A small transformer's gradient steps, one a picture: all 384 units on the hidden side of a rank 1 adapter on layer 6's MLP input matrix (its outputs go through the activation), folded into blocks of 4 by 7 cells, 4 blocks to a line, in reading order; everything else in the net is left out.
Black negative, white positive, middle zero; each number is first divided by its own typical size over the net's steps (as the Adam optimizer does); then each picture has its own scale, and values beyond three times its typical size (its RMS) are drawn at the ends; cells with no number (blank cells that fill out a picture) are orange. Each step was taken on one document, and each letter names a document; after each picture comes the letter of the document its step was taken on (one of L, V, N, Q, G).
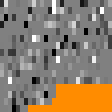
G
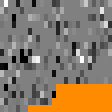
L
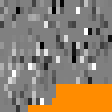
G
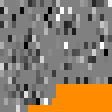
L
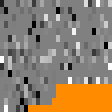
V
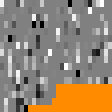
V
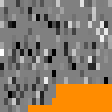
L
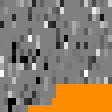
G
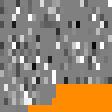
G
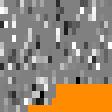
L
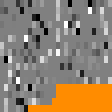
V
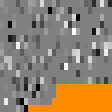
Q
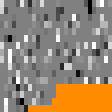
V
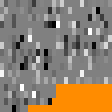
G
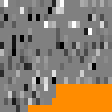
G
